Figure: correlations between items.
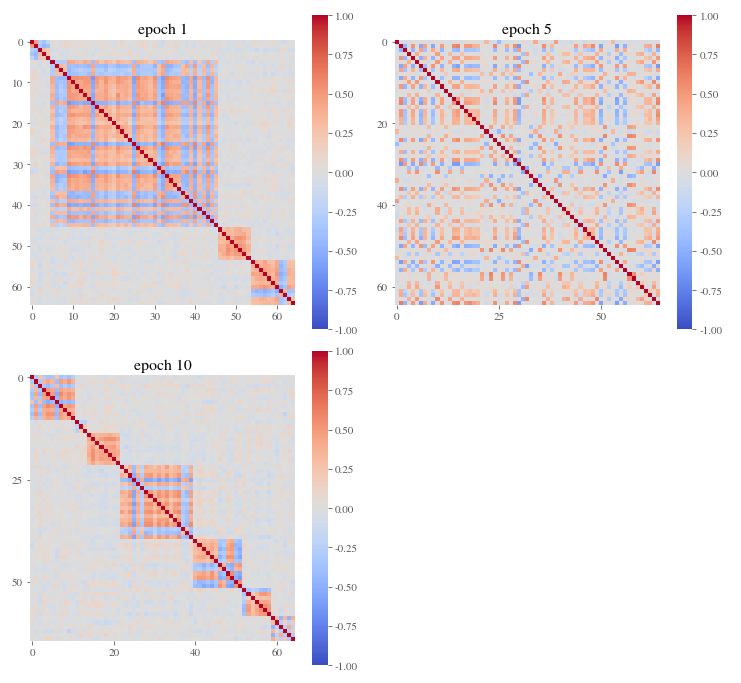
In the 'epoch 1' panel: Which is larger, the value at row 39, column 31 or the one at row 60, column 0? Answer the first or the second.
the second
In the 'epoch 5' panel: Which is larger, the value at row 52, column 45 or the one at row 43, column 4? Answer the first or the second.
the second
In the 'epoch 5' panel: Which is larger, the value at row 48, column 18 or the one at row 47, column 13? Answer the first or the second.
the first
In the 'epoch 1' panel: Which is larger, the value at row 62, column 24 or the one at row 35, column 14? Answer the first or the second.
the second
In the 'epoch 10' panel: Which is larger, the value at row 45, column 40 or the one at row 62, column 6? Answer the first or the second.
the first
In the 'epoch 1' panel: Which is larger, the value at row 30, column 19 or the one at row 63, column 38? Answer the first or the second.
the first
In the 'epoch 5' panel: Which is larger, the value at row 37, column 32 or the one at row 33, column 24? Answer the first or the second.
the first
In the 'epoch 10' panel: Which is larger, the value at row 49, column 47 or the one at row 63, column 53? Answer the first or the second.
the second
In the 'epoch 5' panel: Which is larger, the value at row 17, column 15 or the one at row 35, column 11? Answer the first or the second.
the first
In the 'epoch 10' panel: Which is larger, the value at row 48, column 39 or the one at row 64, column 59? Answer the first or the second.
the second
